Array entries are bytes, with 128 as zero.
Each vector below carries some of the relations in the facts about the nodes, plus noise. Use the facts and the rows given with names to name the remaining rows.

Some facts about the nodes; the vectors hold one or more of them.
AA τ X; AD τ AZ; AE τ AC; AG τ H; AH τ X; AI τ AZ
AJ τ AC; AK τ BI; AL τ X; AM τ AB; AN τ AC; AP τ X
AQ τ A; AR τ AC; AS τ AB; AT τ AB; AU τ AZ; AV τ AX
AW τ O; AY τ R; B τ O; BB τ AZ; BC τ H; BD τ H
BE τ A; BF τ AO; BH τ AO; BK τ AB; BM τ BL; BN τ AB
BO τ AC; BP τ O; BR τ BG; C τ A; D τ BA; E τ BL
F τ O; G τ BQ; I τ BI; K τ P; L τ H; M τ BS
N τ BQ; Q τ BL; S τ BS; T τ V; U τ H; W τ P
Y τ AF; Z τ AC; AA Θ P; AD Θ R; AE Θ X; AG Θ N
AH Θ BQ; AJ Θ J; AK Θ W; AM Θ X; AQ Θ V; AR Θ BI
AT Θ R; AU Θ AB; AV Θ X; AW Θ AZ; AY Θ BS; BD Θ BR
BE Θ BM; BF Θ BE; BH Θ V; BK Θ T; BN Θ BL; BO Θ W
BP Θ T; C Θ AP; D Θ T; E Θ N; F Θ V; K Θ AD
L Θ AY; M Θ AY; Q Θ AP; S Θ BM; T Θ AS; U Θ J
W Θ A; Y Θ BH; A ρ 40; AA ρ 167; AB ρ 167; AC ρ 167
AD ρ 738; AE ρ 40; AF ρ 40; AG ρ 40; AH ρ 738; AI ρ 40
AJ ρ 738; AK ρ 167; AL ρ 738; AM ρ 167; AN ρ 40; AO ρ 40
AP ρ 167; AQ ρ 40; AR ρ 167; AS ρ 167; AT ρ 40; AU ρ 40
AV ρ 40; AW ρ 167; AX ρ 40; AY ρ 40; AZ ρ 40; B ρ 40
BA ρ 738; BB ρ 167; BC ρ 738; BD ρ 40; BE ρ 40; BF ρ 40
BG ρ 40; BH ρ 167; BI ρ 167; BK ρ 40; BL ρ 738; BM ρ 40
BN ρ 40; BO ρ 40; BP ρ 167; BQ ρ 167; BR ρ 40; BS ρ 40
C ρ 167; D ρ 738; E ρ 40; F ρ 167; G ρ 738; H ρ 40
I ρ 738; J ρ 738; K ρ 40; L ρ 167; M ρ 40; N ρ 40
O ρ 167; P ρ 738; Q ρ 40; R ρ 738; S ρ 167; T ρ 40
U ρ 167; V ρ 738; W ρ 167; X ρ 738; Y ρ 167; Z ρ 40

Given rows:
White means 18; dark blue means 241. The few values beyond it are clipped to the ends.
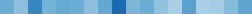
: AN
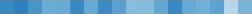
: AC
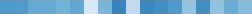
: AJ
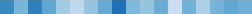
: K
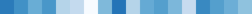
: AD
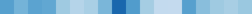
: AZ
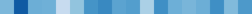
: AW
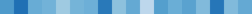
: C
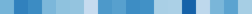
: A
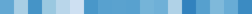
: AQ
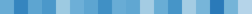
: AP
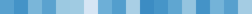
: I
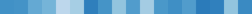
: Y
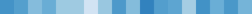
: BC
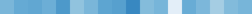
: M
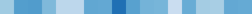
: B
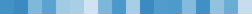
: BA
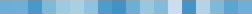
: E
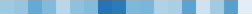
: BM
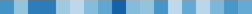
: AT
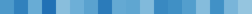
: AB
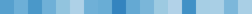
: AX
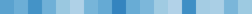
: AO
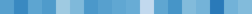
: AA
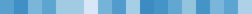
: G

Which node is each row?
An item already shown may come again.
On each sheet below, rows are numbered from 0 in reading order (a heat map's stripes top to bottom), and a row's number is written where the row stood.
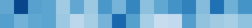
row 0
AK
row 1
AZ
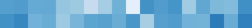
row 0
D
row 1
U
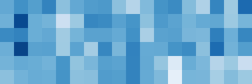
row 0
AS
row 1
O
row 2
U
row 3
W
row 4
BS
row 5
AY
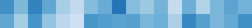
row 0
K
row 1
AQ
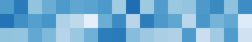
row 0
L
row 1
R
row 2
BE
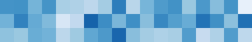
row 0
X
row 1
F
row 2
BF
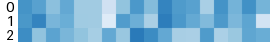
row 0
BC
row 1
BL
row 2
H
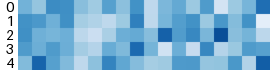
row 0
BK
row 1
X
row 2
V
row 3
AV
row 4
BP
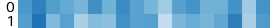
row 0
AR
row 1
BB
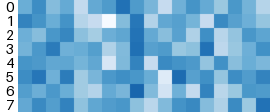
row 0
S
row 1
AD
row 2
BN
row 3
BO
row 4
AJ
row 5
AM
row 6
AV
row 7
AS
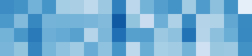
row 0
X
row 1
AE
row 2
BO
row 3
T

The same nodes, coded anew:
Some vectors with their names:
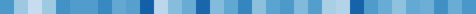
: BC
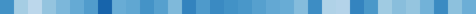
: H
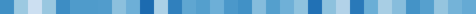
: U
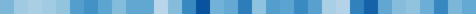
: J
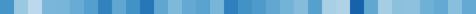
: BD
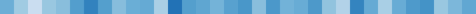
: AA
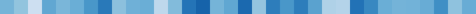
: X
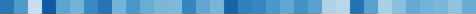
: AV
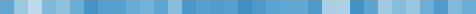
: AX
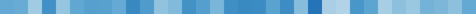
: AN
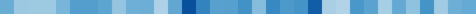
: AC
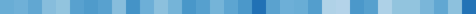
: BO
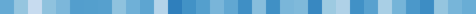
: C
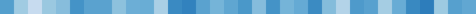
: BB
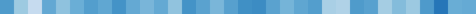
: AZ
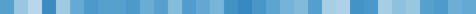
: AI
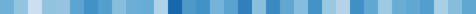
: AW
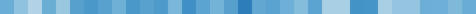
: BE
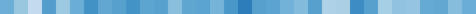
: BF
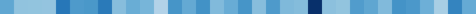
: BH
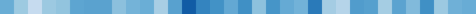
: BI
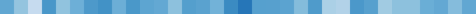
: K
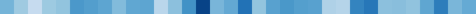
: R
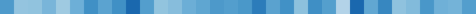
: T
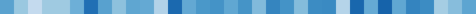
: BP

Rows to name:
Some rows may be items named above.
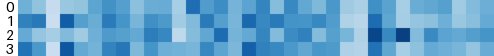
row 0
AW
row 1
AE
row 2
D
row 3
AV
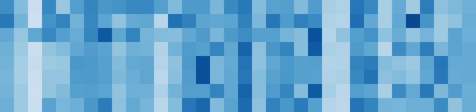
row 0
M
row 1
AM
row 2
AQ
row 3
AB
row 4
R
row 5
R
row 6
AB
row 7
X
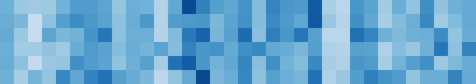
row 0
AC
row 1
AR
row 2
X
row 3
A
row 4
S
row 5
V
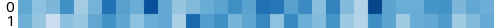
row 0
BK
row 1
AW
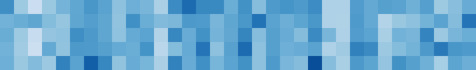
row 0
O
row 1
BO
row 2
AP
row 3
AD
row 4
F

